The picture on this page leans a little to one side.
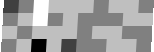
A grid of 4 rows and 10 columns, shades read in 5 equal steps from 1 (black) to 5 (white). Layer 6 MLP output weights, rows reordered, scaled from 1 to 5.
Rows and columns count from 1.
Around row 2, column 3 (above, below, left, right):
5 4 4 3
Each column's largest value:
4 4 5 4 4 4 4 4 4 4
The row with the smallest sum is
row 4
